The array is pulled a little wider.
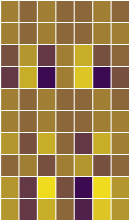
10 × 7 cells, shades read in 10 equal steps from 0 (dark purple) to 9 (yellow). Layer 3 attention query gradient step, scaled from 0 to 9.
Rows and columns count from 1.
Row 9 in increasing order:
0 2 3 6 6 9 9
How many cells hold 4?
19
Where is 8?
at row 4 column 5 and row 10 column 6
